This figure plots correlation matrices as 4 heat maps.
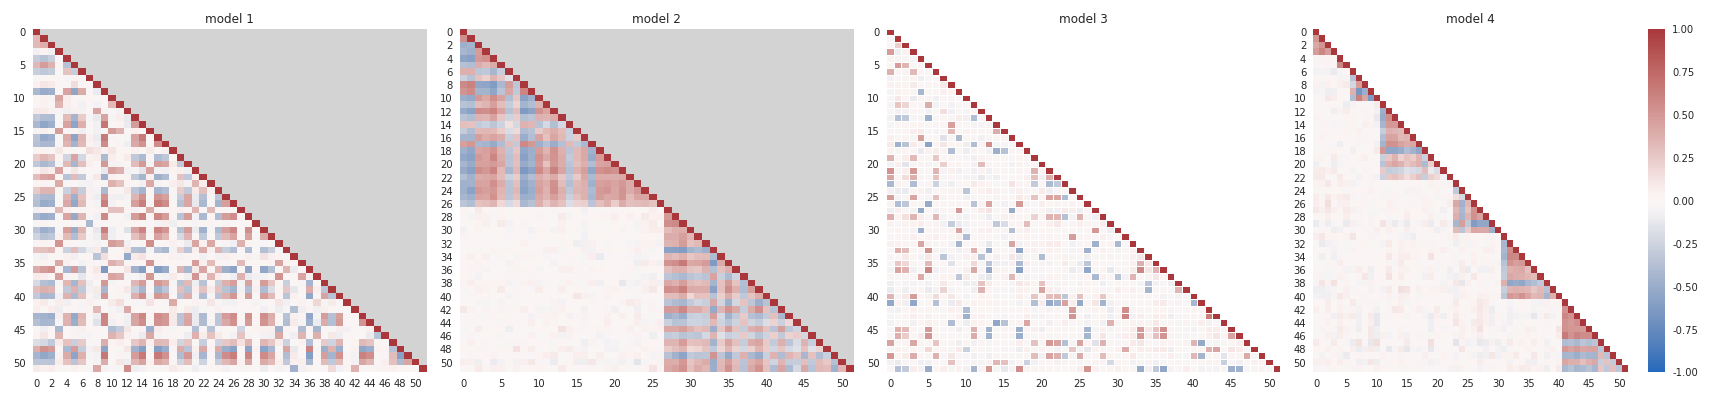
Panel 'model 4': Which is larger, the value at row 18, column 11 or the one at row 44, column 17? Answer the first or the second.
the first
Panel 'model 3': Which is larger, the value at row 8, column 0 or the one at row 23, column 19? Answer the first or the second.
the first
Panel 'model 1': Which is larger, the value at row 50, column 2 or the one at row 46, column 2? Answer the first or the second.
the second
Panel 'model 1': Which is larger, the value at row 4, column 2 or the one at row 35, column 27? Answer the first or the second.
the second
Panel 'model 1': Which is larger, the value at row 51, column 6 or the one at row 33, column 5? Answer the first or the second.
the second
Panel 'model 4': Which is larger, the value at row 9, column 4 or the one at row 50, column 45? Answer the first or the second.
the second
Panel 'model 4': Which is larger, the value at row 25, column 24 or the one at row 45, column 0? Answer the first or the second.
the second
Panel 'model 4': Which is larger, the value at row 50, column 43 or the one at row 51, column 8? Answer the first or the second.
the first
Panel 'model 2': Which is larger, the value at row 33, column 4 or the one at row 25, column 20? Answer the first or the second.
the second
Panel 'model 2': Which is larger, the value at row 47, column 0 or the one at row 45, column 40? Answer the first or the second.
the second
